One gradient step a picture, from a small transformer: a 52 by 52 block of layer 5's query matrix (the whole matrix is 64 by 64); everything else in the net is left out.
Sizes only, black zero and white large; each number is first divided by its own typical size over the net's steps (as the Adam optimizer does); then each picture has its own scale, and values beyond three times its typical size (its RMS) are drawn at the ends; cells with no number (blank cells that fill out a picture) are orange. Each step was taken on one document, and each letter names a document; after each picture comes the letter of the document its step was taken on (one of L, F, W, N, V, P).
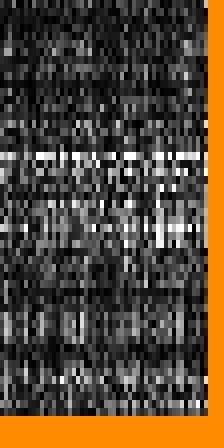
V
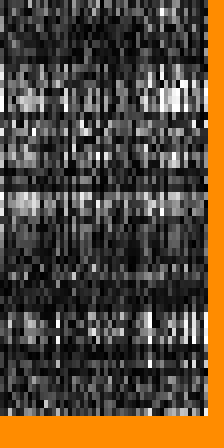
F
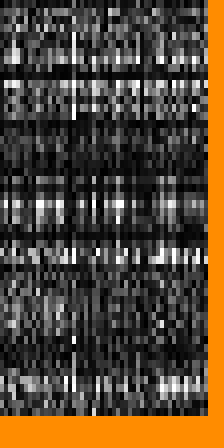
F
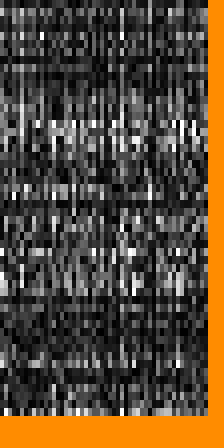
V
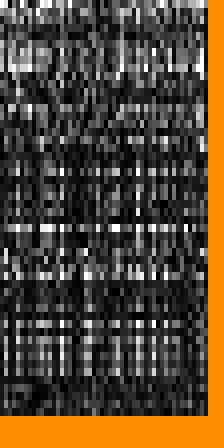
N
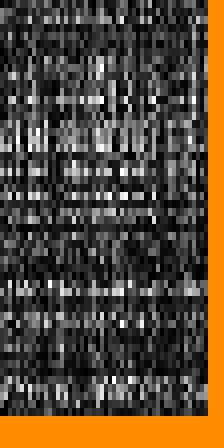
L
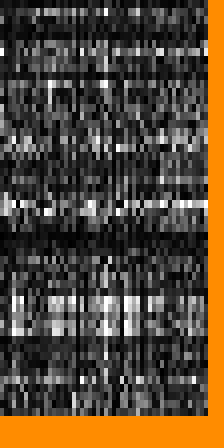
F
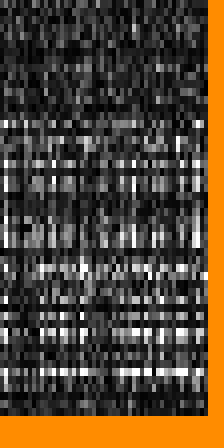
V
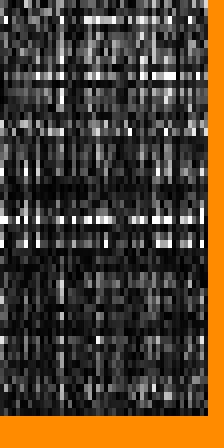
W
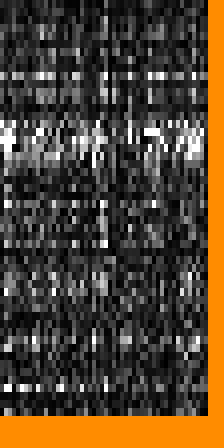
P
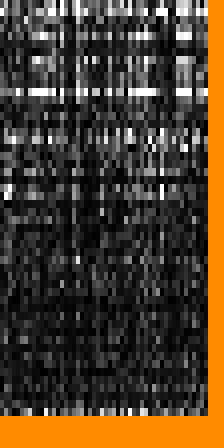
P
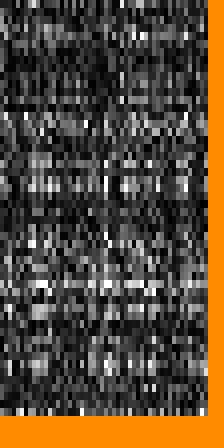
V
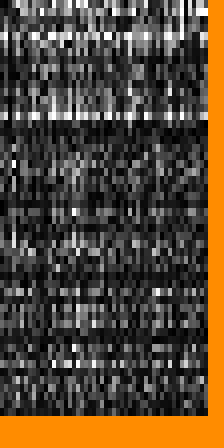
L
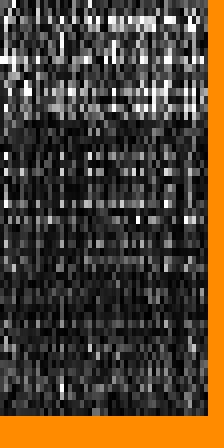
W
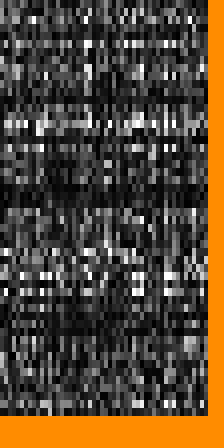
N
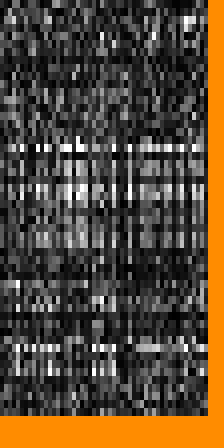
L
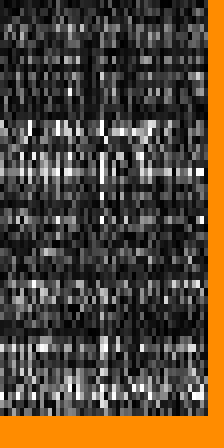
L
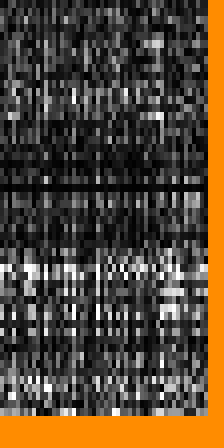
F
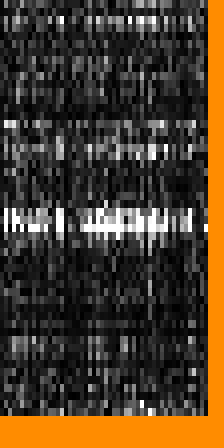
W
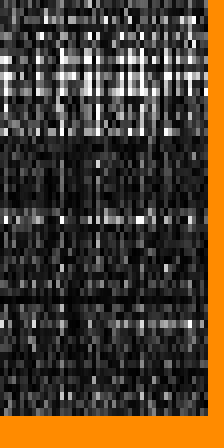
W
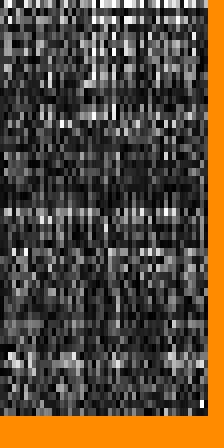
N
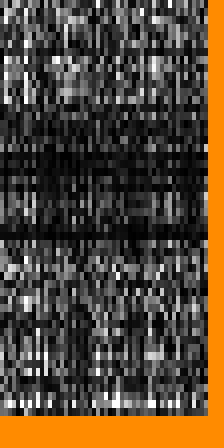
F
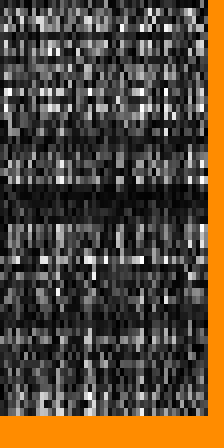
N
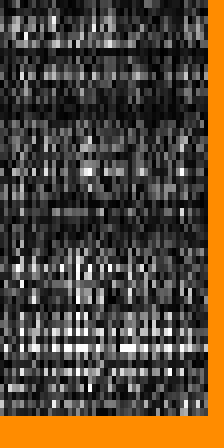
L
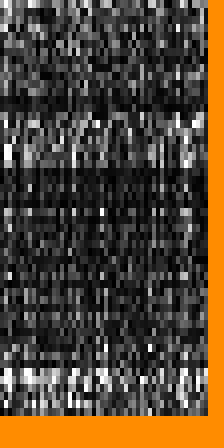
P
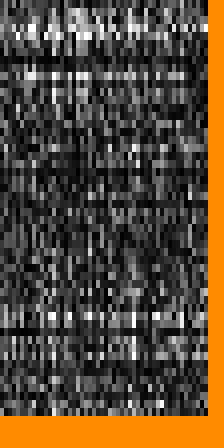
V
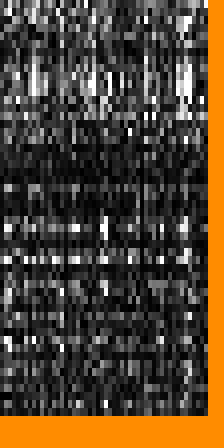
P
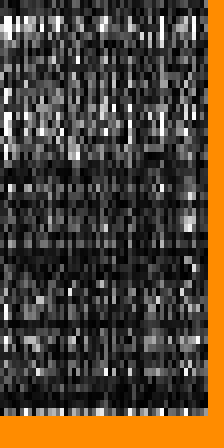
P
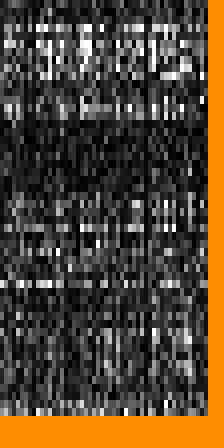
N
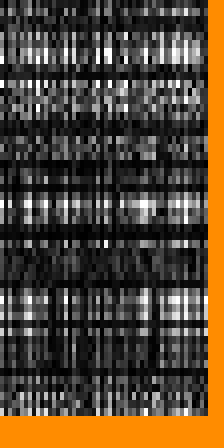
F
